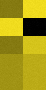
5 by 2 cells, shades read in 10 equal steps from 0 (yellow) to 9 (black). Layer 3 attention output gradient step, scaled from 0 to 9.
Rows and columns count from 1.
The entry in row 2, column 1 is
0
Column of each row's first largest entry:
1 2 1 1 1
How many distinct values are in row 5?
2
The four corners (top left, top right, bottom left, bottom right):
4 0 3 2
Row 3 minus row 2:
4 -8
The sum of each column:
14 14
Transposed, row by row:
4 0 4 3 3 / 0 9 1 2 2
